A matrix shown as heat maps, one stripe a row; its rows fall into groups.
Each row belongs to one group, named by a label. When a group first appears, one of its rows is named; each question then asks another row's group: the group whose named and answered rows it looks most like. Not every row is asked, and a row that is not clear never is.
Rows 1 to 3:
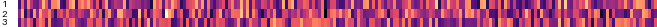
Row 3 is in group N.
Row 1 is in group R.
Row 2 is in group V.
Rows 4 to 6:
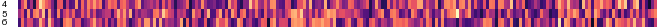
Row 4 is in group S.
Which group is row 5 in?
V
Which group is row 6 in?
N
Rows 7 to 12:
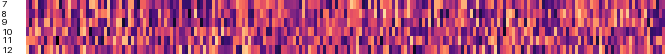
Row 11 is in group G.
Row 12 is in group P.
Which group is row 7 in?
S
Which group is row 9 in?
S
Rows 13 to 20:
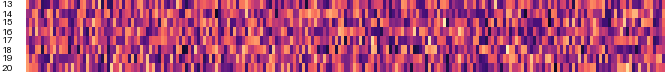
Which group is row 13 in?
P
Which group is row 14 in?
N
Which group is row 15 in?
R
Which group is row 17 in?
R
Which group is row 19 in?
G
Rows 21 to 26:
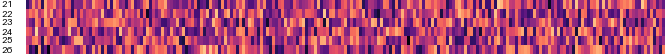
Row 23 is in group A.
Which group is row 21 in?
S
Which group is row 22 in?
V
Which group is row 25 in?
N
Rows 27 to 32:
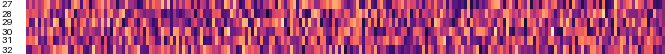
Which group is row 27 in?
N
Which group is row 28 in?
A
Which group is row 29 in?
S
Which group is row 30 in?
V
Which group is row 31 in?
G
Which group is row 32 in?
R
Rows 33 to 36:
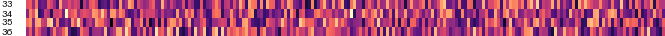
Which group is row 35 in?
N
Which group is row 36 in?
P
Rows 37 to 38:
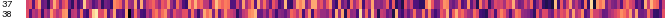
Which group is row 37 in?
P
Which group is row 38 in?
R
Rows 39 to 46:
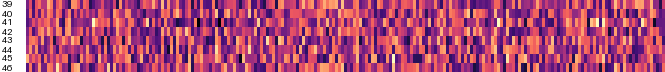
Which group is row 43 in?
G
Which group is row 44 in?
G
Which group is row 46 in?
N
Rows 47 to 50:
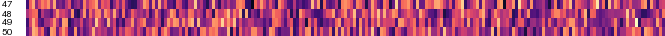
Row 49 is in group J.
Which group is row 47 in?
S
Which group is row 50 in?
R
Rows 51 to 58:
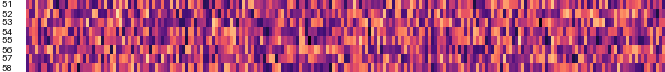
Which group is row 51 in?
G
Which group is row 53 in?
A
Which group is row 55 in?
J
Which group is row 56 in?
N
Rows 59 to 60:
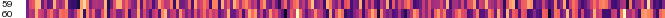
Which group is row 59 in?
P
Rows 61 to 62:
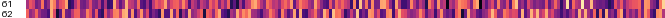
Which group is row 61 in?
R
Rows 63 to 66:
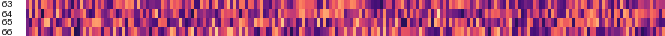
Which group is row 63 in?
V
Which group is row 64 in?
N
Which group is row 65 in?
S
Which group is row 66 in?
J
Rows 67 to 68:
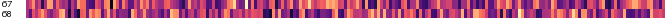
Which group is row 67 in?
N
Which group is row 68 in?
J
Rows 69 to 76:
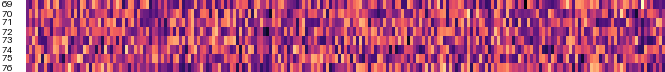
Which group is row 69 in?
S
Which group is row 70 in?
V
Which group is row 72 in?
A
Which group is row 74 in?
P
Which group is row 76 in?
A
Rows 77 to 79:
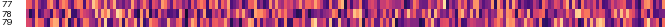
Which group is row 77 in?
R
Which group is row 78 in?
S
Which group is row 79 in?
P
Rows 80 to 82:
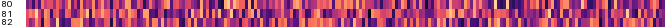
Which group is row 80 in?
V
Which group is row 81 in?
A
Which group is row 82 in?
N
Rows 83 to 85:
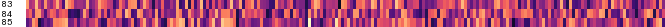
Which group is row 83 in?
A
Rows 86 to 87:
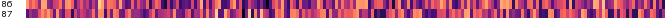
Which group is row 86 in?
A
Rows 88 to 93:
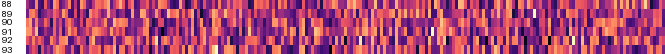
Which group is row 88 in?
S
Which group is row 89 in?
J
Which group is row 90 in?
A
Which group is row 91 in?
A
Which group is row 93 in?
J
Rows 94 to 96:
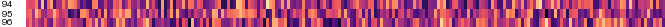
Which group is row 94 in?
G
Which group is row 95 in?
P
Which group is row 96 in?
A
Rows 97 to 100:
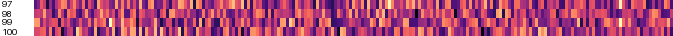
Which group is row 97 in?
J
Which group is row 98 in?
R
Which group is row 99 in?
A
